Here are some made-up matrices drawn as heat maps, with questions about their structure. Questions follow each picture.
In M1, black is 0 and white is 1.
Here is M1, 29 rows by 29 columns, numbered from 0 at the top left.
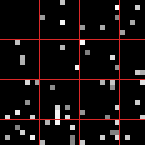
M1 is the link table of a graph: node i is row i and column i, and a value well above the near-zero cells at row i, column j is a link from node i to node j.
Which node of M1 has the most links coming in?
node 23
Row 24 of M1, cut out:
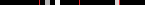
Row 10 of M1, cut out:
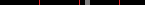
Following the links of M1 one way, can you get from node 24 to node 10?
no
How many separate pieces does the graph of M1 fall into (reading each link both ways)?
4
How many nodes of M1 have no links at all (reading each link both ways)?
3
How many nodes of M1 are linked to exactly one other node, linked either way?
4
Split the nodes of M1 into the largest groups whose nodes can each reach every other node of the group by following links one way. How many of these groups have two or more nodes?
2
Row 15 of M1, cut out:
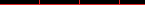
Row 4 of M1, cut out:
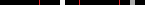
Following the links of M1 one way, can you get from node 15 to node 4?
no
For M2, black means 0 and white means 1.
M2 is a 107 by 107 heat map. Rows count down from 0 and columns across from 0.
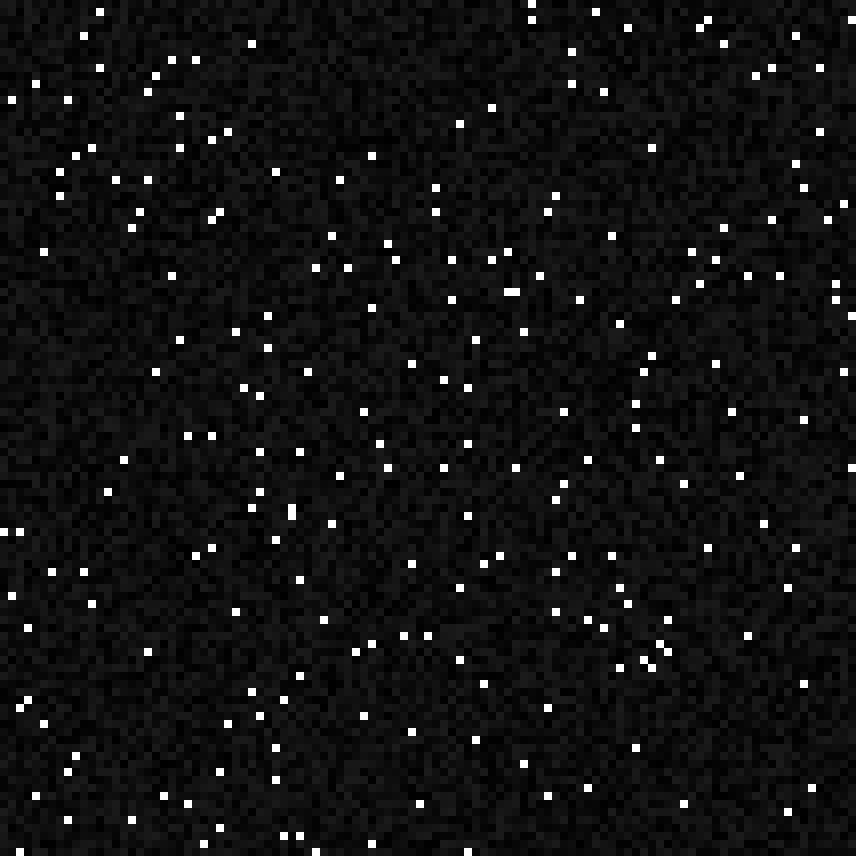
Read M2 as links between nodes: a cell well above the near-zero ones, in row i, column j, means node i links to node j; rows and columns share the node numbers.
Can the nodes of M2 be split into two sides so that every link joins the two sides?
yes
